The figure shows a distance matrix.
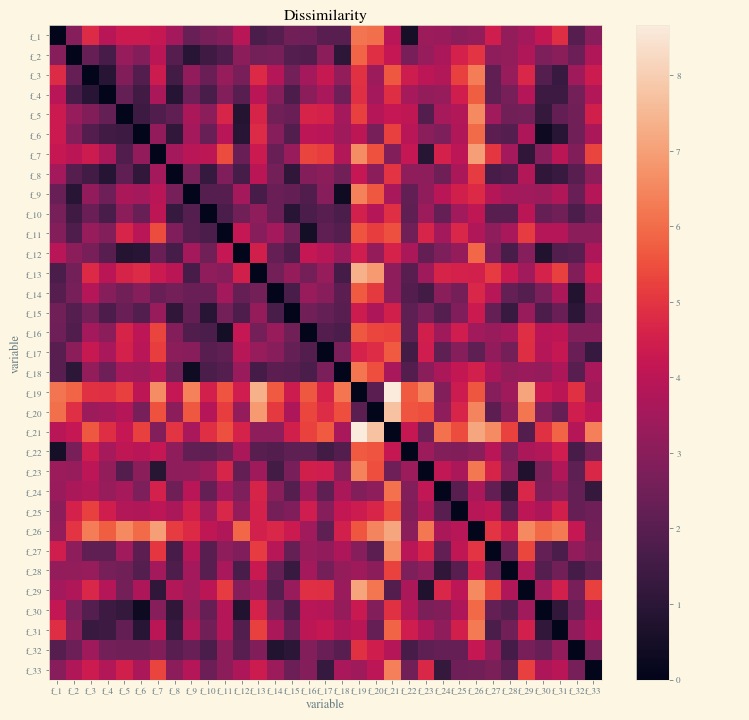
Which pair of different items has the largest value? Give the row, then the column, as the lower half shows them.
f_21, f_19
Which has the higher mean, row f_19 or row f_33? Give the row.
f_19
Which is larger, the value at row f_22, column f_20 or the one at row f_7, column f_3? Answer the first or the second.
the first
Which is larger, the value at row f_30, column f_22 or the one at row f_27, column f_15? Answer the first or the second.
the first
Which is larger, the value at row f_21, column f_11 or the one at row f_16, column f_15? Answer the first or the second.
the first
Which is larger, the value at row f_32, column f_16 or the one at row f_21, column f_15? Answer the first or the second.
the second
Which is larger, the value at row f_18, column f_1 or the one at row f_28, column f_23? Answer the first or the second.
the second
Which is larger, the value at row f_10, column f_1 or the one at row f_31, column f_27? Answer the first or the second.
the first
